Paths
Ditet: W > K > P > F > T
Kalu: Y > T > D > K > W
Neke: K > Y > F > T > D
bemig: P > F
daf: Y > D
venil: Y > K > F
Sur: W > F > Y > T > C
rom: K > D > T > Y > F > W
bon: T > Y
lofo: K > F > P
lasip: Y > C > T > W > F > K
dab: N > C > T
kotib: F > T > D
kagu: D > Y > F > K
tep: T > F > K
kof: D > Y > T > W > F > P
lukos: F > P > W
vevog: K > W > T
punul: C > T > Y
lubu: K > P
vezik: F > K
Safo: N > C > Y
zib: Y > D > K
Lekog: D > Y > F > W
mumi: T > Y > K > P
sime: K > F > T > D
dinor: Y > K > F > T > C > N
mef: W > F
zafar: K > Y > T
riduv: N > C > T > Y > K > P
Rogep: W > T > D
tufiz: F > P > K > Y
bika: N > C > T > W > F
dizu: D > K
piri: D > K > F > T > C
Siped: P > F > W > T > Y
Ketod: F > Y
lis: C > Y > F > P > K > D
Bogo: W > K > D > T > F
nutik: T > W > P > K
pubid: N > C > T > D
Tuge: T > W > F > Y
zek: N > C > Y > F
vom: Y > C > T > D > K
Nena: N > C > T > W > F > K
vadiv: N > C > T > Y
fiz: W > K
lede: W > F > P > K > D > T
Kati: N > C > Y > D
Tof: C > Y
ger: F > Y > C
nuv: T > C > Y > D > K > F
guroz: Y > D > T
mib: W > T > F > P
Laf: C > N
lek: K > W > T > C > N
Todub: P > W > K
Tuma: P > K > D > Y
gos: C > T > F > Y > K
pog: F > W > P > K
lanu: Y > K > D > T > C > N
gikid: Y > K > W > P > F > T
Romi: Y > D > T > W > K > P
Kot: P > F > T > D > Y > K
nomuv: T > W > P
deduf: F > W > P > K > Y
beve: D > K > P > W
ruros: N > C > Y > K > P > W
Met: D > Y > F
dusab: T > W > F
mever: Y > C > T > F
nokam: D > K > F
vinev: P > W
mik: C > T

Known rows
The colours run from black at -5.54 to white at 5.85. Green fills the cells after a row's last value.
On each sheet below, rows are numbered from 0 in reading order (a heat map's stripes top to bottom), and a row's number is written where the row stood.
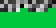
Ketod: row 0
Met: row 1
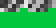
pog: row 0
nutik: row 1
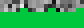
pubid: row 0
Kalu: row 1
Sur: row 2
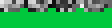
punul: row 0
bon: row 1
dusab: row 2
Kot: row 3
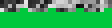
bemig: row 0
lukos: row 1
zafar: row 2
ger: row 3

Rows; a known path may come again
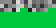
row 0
ger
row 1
Sur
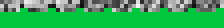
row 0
venil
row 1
zafar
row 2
punul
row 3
Kot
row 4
pog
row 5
kagu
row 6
vom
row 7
gikid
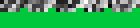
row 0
Met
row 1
zek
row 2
mef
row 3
mik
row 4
lek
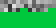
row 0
piri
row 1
lasip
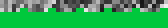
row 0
ruros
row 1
dinor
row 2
kof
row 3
beve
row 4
Tuge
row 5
lukos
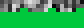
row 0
sime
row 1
vadiv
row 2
Rogep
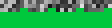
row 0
nutik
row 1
Neke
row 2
dusab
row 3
Siped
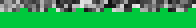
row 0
lis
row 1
Bogo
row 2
bemig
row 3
bon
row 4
vinev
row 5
lede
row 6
Lekog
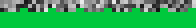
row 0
Kalu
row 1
Ketod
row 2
tep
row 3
nuv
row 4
vevog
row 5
nomuv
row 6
Ditet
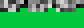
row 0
guroz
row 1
pubid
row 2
mumi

